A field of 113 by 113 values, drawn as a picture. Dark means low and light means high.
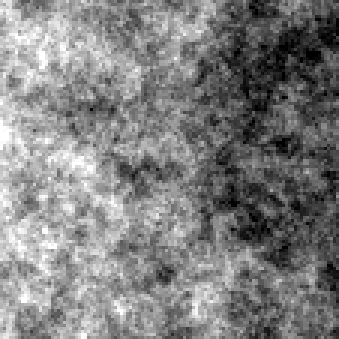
Stripes: none. Slope: up to the left. Odd rows or columns: none. Average level on the scale: 50%. Grain: blotchy.
